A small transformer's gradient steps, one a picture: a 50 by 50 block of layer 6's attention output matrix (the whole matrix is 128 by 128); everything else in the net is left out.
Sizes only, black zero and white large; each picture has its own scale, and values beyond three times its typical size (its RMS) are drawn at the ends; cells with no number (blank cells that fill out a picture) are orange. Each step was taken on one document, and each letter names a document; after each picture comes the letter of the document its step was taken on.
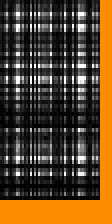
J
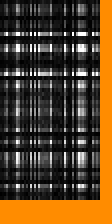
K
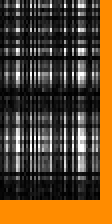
K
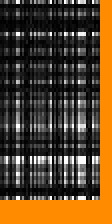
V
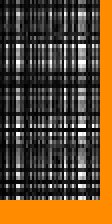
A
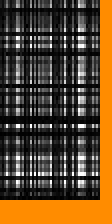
J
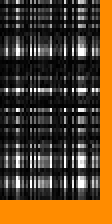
K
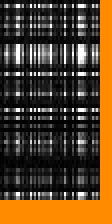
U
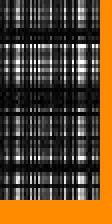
U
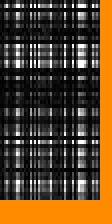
U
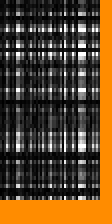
A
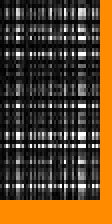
A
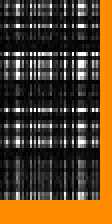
U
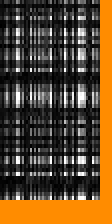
V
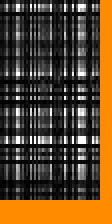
K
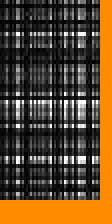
V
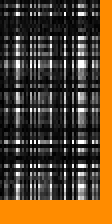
U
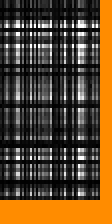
J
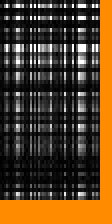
U
